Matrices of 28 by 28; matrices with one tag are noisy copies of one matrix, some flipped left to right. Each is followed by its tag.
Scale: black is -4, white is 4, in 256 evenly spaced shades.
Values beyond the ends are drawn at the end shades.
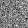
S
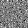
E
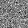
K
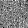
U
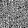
U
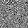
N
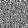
E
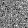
S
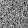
S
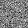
K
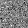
S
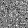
S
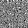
E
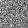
S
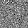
N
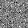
K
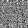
E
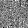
U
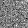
S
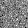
S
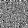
E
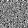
E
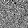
N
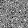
K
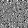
E
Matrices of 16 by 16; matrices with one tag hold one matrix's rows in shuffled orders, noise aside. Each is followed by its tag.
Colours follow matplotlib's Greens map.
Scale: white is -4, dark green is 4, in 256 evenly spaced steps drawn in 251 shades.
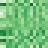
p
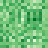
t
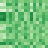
p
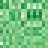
t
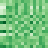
p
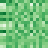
p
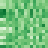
p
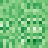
t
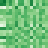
p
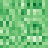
t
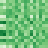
p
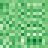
t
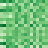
p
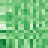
p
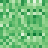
t
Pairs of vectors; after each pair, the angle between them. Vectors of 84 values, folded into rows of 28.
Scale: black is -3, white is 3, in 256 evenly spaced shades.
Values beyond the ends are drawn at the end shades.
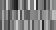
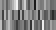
nearly opposite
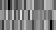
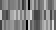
orthogonal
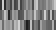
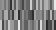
partly aligned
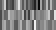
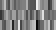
orthogonal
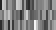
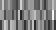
orthogonal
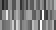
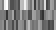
partly opposed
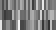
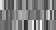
orthogonal
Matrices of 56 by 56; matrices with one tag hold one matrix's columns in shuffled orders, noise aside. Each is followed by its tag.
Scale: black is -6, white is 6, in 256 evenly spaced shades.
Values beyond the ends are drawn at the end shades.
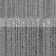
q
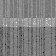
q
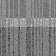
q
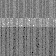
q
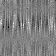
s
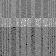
q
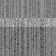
q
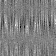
s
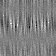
s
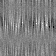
s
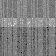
q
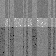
q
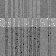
q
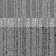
q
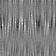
s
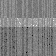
q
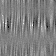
s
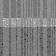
q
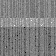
q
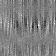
s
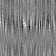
s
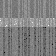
q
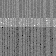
q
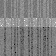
q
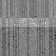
q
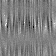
s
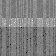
q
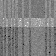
q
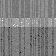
q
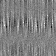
s
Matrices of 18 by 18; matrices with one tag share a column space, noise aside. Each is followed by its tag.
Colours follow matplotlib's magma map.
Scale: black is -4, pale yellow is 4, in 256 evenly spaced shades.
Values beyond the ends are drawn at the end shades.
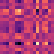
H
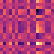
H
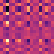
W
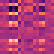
W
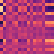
W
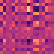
W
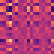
W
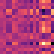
H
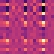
W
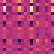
W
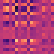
W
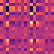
W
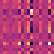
H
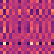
H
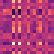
H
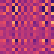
W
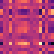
H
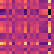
H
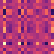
H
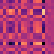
H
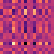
H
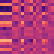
W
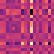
H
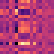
H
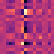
H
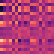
W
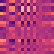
W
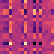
H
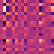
W
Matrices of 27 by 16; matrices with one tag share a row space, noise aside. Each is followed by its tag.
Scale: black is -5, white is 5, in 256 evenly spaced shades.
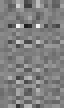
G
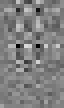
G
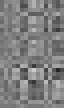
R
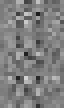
G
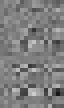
R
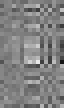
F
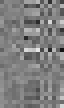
F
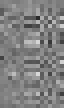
F
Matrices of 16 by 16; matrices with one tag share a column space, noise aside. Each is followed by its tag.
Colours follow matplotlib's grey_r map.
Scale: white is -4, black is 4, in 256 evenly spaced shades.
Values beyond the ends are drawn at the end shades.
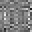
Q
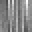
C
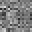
Q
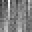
C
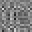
Q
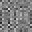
Q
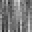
C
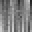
C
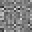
Q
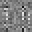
Q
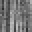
C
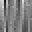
C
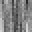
C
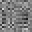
Q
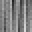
C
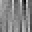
C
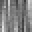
C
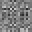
Q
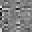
Q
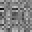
Q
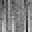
C
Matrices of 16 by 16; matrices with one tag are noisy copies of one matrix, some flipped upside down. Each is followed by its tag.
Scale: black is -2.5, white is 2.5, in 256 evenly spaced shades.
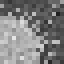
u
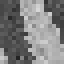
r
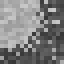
u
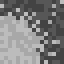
u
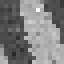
r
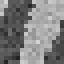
r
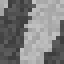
r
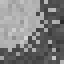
u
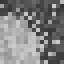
u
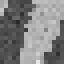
r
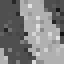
r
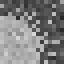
u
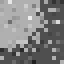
u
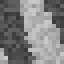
r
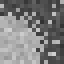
u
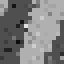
r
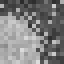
u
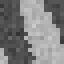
r
